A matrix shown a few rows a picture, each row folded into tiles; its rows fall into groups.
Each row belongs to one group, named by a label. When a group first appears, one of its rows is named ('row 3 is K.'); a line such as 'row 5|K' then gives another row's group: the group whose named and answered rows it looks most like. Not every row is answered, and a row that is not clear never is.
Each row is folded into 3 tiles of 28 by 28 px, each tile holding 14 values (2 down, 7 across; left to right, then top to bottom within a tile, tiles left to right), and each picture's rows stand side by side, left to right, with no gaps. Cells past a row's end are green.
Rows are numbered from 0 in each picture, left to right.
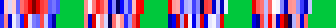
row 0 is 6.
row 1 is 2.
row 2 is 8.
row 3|8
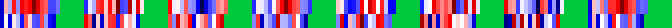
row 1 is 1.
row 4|6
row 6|8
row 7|6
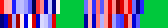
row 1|6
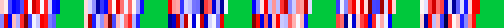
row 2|8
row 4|1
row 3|1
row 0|6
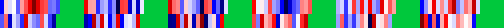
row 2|8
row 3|2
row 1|8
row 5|1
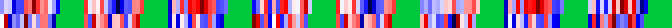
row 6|6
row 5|1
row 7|6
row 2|6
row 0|6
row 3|1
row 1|2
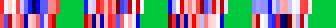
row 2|1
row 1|1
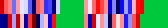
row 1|2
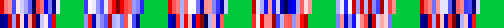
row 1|6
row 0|8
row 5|8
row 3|2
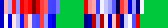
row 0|6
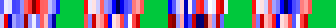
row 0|6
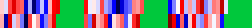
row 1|2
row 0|2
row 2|1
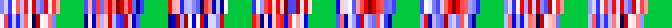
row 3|1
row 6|1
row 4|6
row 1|6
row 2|8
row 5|6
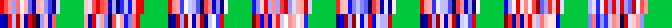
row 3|1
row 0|8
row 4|8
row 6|1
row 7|1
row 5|8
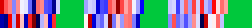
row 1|6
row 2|1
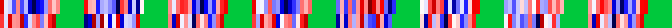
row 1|8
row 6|1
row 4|6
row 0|2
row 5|2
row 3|2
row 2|2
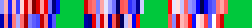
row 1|8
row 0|6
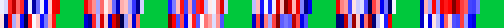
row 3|6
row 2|1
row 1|8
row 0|2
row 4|8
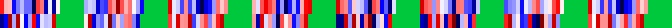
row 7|2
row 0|8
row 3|2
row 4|8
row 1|6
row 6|1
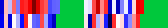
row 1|2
